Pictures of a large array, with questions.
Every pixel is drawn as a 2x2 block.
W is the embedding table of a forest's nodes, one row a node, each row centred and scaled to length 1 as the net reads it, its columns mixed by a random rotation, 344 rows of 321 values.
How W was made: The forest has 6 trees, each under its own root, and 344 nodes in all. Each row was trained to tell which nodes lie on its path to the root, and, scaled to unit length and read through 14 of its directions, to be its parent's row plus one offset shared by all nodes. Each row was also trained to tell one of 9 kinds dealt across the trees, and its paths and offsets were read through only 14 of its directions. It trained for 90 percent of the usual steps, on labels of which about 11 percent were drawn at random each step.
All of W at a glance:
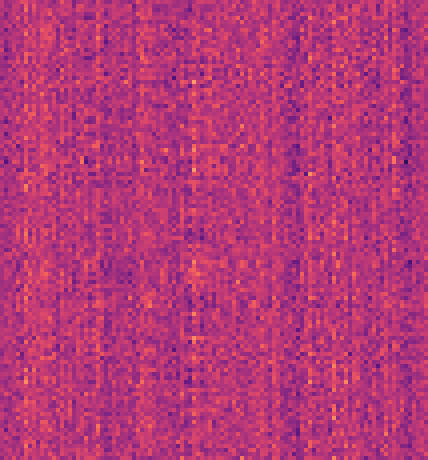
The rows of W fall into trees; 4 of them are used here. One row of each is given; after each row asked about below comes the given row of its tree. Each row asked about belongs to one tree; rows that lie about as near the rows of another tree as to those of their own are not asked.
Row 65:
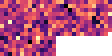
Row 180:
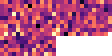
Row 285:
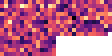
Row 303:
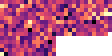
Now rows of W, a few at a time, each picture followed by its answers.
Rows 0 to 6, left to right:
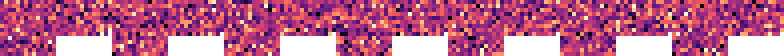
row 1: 180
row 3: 303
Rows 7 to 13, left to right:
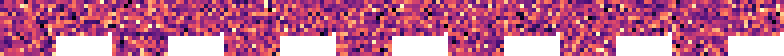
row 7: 285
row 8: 285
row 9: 285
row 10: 180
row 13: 180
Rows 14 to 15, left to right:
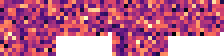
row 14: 285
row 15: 303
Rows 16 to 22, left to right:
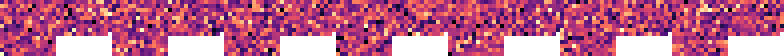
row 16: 303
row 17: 180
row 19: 65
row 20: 180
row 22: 180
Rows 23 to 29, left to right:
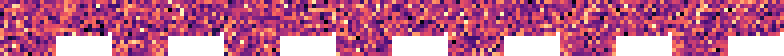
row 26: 285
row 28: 180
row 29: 180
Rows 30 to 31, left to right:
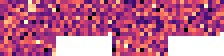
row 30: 285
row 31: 65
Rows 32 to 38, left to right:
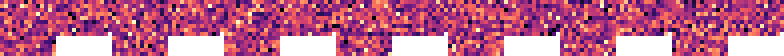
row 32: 285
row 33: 65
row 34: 180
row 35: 285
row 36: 180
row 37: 180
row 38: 65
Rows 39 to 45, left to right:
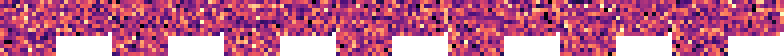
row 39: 180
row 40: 180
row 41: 285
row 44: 285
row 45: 180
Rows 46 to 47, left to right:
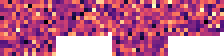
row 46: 285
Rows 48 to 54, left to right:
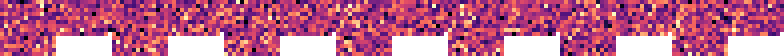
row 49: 303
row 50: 303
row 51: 180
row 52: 180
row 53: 65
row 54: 285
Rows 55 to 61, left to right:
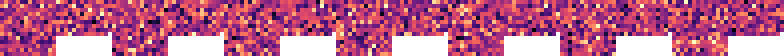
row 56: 65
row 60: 65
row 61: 303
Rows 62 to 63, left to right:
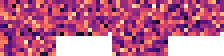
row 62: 303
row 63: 285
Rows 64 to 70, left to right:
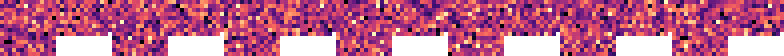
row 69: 65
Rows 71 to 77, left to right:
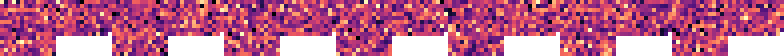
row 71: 180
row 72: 65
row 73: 303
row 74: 285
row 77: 303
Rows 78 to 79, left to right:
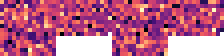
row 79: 285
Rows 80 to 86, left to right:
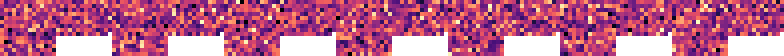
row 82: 285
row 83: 285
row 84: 285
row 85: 303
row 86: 180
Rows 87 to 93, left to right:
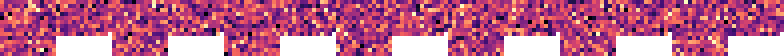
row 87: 180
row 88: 180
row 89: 180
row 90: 180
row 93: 303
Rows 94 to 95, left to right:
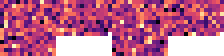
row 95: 65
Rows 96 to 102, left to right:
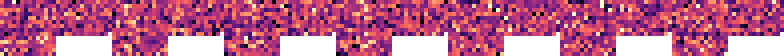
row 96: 303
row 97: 180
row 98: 65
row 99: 65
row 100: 285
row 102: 285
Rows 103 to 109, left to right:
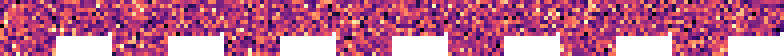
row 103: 285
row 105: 65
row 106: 180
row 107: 180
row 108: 180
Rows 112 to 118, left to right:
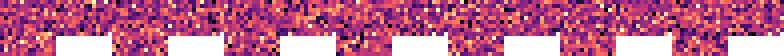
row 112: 65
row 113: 180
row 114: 303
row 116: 285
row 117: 285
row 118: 180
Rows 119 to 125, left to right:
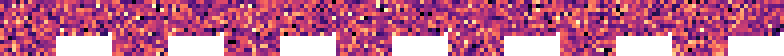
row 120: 180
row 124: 180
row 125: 180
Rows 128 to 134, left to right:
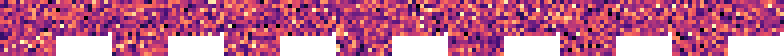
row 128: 65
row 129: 180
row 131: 180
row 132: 180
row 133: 303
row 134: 303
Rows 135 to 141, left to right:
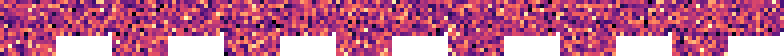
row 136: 303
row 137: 65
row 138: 180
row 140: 285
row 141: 285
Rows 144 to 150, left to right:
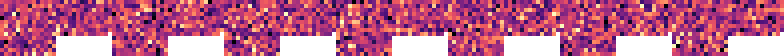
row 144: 180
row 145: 65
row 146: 285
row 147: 180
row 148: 303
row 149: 65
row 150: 303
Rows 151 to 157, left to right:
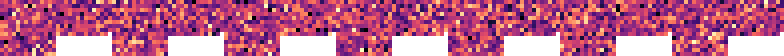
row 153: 180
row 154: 303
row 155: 285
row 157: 65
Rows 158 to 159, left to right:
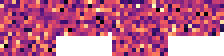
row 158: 303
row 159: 285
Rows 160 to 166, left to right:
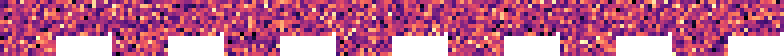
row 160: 65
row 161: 303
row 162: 180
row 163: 65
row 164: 65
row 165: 65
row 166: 285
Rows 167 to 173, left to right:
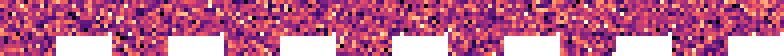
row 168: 303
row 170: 303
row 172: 285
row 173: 65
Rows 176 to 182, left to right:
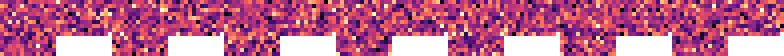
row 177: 285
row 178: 65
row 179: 285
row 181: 303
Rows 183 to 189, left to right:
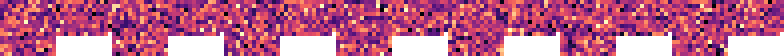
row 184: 303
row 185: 65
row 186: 180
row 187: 180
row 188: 303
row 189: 65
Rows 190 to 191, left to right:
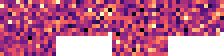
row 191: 303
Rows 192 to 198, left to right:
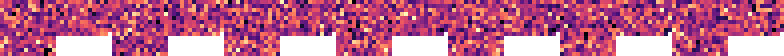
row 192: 303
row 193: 65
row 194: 180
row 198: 180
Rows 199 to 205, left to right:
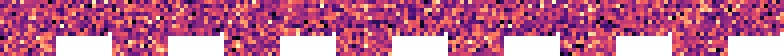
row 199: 65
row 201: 180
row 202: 285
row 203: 65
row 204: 65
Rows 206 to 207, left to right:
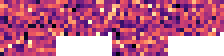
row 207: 303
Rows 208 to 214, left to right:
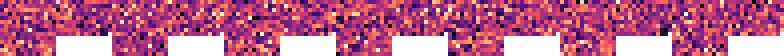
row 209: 180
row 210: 180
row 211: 180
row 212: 303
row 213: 180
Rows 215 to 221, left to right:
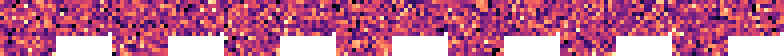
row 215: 285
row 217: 285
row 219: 303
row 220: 285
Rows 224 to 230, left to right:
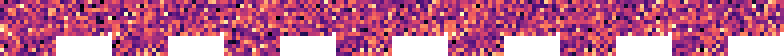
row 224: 180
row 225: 180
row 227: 303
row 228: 180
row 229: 303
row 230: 303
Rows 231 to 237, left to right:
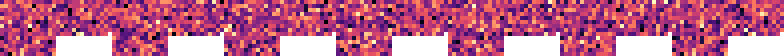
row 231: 65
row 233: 180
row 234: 65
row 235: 180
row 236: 65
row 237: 65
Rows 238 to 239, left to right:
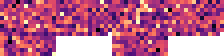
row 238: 285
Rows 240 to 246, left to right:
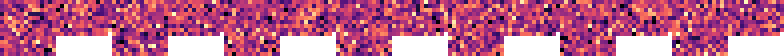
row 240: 65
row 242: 65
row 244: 285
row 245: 65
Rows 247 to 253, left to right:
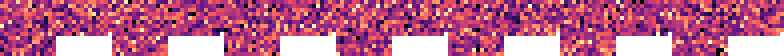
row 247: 65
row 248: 285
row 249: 65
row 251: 303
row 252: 180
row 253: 303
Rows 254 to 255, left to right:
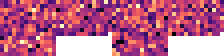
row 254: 65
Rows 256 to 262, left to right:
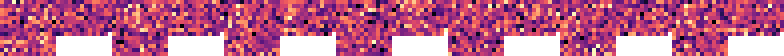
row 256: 303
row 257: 180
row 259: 65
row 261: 180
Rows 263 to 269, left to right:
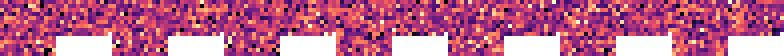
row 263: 303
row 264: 303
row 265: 303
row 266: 180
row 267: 65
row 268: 180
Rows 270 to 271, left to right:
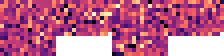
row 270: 303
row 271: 65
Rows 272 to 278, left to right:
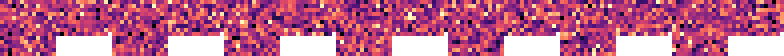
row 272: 65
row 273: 180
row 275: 303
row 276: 285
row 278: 180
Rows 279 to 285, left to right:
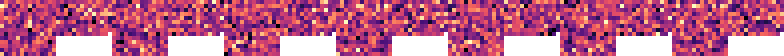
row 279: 303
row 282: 285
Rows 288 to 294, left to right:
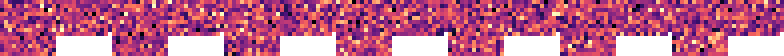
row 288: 285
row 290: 65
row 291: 285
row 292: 303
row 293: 180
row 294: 65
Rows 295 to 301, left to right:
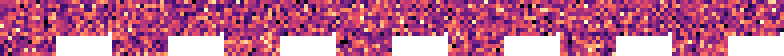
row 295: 65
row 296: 285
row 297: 303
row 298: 180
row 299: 285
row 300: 285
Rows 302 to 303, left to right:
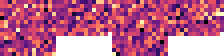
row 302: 285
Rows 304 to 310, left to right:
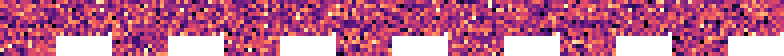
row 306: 303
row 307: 303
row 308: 180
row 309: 285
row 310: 65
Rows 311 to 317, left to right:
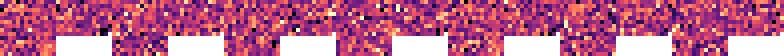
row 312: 180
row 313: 303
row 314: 180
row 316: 285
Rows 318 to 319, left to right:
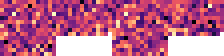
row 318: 180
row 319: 180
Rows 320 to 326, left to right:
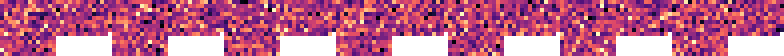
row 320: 180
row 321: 65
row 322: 285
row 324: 180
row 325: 180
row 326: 285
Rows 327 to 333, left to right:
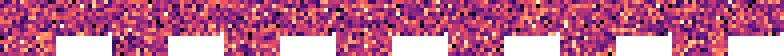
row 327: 65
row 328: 65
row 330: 285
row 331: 303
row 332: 285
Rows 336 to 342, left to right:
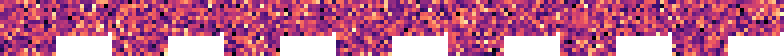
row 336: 65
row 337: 285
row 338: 65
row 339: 285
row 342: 303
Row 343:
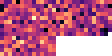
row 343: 285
